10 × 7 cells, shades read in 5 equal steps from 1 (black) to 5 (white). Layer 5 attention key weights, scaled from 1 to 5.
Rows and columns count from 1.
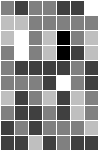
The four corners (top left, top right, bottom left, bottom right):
3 5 2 2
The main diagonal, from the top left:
3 4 3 4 2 3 3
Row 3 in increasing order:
1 3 3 4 4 4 5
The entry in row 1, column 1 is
3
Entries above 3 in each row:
1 2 4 3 0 1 3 1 1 1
